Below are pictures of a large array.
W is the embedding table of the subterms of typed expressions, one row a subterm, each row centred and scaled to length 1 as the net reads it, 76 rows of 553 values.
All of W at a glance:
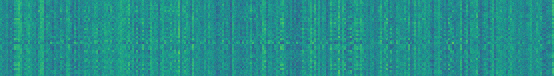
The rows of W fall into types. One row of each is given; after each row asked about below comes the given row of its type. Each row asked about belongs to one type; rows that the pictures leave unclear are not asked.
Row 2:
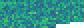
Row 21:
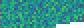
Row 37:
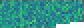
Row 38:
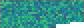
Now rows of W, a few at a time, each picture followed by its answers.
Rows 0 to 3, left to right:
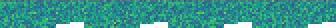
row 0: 2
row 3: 21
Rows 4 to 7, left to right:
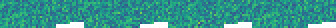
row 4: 37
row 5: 2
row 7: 37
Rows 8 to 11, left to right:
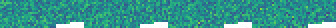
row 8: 38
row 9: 37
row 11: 38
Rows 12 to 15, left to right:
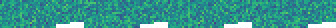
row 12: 37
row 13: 38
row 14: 37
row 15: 2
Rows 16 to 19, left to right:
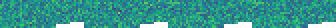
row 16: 37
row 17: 21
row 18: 38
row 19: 38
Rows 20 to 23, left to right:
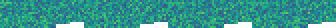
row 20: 38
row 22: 2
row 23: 2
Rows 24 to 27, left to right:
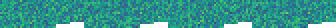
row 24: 21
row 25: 2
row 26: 37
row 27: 2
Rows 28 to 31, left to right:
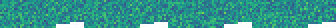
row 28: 21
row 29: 21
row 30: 2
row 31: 21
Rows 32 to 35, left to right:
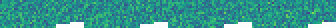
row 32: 21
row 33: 37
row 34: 2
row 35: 2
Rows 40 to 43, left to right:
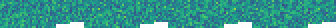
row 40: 37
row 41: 37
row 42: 37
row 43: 37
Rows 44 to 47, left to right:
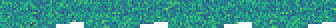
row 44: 38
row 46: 38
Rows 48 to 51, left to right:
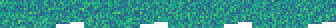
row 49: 2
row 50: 21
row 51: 21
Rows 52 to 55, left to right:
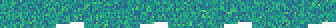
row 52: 21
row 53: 2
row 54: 2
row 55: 38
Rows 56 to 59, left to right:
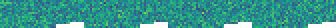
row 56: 38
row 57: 2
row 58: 21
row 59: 37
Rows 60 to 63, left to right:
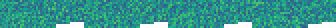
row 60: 21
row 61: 21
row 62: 37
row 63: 38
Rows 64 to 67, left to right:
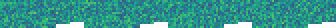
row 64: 2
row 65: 38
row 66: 37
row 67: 21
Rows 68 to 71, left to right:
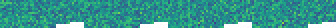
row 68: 38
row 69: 2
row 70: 37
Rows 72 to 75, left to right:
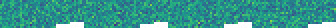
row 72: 37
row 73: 38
